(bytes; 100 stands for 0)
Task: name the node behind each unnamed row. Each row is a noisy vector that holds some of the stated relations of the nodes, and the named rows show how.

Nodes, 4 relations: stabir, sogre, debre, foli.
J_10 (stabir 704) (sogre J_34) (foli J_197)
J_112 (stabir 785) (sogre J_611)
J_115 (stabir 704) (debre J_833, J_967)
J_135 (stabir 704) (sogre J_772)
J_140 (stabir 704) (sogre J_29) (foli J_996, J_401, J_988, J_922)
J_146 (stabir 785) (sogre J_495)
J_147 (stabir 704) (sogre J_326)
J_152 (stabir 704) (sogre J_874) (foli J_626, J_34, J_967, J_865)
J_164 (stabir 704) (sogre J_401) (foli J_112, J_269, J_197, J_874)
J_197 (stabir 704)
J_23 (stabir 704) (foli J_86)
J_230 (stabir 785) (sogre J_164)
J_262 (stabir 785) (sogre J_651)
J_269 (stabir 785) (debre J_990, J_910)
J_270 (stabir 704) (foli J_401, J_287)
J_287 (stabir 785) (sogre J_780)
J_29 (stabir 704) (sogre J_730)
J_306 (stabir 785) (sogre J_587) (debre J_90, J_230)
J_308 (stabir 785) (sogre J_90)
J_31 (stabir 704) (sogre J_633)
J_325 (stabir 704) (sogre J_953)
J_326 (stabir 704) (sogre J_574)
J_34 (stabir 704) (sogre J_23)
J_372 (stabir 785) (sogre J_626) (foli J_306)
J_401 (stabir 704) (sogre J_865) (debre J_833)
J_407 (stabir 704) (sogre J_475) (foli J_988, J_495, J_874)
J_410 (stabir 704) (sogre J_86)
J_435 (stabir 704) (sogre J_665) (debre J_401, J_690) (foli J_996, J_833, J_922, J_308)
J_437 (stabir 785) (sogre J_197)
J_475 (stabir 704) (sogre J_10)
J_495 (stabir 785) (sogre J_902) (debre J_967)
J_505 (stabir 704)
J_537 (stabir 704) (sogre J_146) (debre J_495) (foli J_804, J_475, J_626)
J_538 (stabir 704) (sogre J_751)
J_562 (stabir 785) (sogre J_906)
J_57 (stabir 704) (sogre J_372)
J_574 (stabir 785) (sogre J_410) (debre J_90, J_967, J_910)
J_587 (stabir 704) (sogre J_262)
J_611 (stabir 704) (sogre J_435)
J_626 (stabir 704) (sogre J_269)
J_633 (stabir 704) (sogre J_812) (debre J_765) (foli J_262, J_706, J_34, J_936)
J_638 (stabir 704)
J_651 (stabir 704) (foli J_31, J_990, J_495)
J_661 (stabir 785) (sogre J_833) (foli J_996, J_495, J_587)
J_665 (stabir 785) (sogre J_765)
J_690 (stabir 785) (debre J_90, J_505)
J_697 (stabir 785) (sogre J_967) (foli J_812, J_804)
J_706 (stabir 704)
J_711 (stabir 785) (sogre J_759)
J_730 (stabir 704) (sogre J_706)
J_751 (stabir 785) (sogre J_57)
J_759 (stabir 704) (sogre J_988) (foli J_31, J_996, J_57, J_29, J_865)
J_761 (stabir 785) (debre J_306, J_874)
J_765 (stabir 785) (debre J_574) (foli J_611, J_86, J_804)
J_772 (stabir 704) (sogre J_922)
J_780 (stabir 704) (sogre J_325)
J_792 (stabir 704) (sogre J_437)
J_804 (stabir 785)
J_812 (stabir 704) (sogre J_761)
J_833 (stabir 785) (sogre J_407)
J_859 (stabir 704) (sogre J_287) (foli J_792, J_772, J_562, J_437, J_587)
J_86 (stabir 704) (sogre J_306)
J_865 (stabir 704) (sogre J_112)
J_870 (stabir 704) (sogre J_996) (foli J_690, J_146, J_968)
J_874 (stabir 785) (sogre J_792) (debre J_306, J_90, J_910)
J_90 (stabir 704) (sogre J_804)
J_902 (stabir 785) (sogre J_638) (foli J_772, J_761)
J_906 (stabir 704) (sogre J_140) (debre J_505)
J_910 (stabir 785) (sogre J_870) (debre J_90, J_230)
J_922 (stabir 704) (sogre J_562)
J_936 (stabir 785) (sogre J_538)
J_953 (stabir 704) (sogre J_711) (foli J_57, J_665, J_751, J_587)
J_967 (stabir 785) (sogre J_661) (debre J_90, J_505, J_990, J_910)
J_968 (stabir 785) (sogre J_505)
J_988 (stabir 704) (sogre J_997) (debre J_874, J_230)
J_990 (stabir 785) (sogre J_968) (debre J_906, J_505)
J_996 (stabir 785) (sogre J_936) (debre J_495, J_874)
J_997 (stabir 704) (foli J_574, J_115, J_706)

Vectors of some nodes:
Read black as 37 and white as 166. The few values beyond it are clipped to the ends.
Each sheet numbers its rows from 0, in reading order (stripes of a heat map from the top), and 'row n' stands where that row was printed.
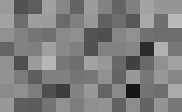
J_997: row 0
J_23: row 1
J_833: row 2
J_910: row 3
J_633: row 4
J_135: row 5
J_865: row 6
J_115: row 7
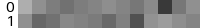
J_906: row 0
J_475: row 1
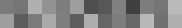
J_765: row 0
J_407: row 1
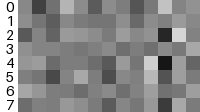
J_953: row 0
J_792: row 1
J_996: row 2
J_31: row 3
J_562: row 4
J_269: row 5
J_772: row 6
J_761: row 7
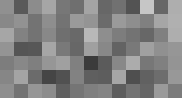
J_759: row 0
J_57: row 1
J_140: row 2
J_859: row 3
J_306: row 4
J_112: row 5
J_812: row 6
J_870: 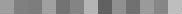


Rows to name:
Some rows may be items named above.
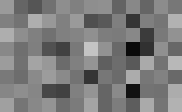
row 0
J_115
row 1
J_765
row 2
J_906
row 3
J_401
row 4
J_23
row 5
J_711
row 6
J_865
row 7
J_152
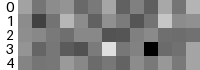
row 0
J_152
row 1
J_953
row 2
J_833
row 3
J_435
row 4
J_661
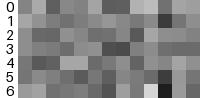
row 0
J_936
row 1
J_906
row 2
J_410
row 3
J_833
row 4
J_988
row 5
J_665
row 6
J_562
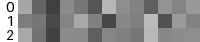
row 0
J_164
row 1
J_269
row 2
J_197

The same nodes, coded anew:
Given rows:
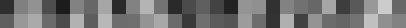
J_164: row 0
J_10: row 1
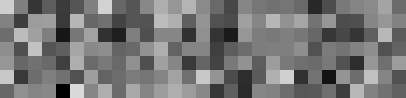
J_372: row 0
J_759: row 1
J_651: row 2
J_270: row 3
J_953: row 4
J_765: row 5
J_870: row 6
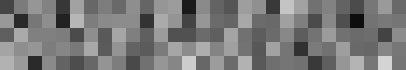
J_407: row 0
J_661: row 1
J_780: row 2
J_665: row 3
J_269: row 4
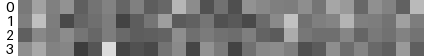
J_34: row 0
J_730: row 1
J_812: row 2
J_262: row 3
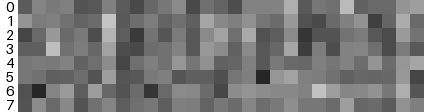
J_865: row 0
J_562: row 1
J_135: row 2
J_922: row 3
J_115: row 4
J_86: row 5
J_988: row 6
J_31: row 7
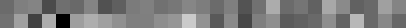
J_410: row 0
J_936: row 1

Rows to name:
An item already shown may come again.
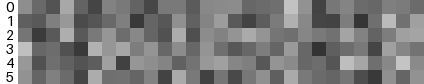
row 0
J_804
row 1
J_537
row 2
J_967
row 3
J_902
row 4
J_574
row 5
J_953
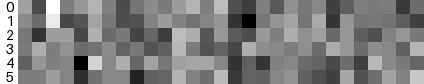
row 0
J_435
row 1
J_140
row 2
J_759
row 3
J_34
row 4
J_870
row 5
J_152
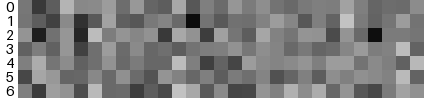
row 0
J_833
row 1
J_230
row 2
J_661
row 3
J_874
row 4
J_34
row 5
J_197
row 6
J_759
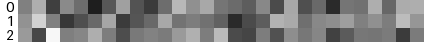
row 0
J_626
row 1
J_706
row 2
J_435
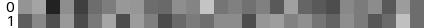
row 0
J_751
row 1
J_495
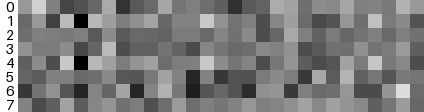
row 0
J_706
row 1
J_910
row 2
J_611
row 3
J_306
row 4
J_910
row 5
J_401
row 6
J_164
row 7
J_711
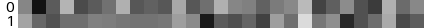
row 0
J_697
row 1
J_23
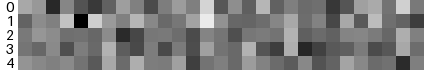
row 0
J_269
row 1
J_996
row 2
J_906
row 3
J_772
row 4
J_287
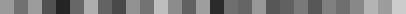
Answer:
J_633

